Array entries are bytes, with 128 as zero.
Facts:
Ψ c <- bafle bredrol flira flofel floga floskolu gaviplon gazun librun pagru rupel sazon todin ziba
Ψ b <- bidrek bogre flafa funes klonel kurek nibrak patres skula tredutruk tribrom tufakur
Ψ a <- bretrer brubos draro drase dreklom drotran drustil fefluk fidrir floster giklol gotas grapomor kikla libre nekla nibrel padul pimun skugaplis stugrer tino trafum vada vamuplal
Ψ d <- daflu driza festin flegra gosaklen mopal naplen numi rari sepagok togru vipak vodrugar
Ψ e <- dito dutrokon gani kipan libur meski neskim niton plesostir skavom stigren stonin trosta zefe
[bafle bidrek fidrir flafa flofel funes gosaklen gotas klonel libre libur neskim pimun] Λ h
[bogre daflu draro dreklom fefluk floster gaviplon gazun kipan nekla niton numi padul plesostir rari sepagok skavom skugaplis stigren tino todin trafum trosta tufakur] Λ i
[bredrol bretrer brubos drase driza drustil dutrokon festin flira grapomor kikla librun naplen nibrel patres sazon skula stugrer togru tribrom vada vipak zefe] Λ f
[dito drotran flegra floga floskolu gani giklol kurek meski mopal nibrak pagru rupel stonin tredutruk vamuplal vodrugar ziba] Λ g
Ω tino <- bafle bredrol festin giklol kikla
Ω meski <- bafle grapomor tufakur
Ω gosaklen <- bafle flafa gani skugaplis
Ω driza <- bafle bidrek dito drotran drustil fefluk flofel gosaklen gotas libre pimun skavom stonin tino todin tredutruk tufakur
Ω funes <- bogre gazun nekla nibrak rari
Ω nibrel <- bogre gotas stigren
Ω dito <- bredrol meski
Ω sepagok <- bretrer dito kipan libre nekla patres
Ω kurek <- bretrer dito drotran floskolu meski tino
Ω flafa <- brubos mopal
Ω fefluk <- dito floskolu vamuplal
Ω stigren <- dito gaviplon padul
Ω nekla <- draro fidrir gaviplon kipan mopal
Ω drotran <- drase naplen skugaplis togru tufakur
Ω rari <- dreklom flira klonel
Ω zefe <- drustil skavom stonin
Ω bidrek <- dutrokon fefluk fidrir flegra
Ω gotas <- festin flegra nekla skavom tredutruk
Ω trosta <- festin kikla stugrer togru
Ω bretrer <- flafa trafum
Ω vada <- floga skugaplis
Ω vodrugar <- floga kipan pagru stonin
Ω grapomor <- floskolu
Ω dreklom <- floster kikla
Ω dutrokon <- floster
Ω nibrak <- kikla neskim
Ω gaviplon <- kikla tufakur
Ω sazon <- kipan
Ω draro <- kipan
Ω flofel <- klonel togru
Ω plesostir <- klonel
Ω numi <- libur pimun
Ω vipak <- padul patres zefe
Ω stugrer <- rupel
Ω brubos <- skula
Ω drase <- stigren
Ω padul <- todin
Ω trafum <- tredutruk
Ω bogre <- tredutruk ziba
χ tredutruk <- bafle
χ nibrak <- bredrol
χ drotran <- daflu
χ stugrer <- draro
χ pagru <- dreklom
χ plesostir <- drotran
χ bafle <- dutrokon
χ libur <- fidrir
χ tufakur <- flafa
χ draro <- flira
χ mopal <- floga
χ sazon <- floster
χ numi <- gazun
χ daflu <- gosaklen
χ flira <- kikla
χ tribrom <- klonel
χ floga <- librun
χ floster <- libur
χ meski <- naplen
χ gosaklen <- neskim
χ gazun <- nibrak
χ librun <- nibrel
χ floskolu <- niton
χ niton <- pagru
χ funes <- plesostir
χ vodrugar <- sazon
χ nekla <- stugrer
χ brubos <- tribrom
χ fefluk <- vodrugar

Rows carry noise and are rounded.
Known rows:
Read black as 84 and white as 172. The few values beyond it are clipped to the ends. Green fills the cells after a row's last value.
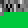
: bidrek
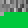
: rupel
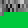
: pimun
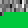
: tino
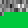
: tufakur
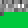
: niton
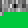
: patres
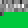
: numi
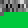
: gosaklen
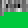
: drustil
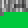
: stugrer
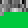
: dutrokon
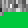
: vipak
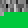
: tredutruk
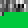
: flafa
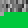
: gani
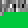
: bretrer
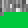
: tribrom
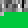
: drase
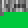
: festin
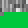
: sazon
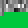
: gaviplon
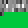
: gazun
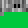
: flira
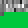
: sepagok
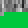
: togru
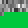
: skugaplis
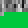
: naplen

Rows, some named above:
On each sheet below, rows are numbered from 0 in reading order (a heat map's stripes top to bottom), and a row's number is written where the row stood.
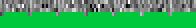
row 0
floster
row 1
flira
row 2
vipak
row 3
gotas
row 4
zefe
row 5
mopal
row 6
togru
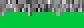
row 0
nibrak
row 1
fidrir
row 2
vodrugar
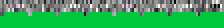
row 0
trafum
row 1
flegra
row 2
stigren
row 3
rari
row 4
kurek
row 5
skugaplis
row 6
bogre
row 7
flafa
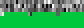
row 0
drotran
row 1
flafa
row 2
funes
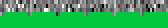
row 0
padul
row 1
driza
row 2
dreklom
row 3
klonel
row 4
togru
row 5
gotas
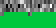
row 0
gosaklen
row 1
fefluk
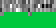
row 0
nibrel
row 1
brubos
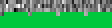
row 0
nekla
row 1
skula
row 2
stonin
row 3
flegra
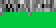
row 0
flofel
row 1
skula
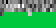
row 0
bogre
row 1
dito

